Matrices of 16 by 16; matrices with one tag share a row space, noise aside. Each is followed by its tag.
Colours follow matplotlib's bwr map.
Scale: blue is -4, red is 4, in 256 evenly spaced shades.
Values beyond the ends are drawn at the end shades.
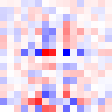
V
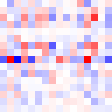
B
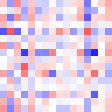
B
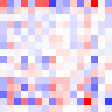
B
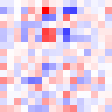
V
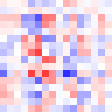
V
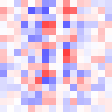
V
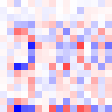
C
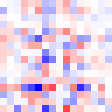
V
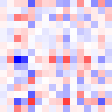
C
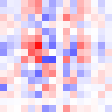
V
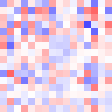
B
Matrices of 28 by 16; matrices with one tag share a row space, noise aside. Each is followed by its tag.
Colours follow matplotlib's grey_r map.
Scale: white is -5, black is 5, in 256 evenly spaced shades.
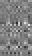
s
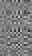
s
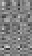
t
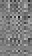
s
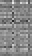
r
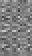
t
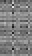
r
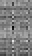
r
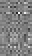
s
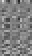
t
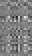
s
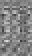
t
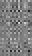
s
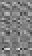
t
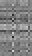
r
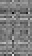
r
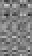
t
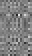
s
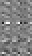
t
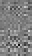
s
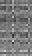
r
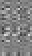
t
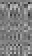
s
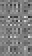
s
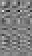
t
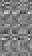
t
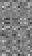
t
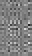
s
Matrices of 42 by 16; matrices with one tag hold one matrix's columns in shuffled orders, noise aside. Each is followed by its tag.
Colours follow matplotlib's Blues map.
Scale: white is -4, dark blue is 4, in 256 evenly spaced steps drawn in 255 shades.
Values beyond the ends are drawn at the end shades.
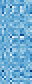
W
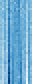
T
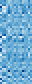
W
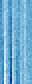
T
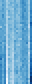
T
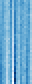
T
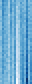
T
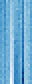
T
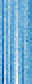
T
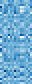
W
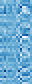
W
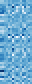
W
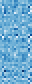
W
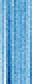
T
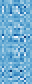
W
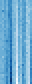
T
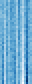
T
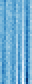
T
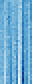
T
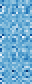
W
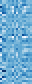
W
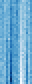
T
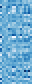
W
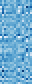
W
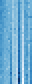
T
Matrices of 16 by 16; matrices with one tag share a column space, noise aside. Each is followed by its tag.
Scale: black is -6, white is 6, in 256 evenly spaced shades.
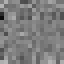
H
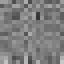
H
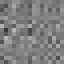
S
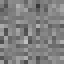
S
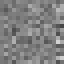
S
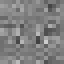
S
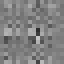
S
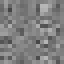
S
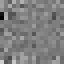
H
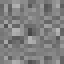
S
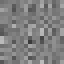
S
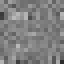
H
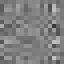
S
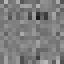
H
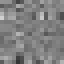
H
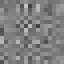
S
